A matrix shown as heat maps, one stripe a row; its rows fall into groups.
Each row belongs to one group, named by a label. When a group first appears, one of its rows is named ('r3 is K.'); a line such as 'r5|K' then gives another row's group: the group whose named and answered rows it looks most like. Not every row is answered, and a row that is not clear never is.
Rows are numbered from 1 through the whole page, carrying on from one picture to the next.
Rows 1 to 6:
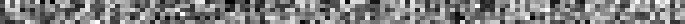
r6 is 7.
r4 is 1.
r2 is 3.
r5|1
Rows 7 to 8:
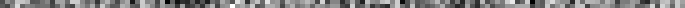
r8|1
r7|1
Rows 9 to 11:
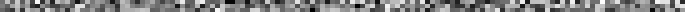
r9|3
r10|1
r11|7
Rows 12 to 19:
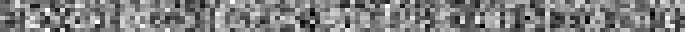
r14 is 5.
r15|7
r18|7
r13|1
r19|5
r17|7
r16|7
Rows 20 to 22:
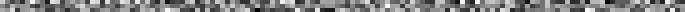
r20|7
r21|1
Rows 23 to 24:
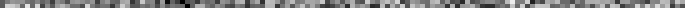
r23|1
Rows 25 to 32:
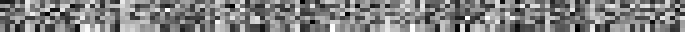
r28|7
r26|3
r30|7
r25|7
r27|5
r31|5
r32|5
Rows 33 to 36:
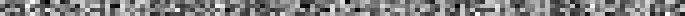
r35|3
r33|7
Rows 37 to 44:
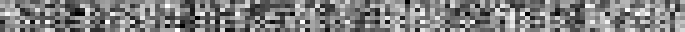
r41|1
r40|3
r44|3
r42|3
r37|5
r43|1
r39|3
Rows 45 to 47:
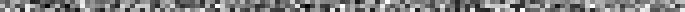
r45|1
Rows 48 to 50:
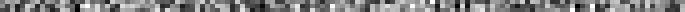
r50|5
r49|5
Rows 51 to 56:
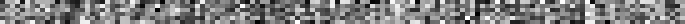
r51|3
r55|1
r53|3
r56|5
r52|5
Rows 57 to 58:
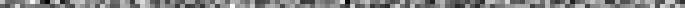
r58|1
